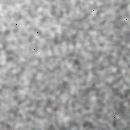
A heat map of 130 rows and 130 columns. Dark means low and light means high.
Average level on the scale: 60%. Odd rows or columns: none. Grain: blotchy. Stripes: none. Ninth with the highest average: top left. Mirror symmetry: none. Slope: up to the top left. Lone odd cells: 6, each lower than its neighbours. Ninth with the lowest average: bottom right.
